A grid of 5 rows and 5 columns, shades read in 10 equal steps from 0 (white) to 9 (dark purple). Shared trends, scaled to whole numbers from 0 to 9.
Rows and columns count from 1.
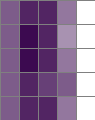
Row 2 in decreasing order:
9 8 6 4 0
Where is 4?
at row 2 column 4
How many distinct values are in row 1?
4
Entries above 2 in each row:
4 4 4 4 4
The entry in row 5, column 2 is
8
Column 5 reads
0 0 0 0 0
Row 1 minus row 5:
0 0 0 0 0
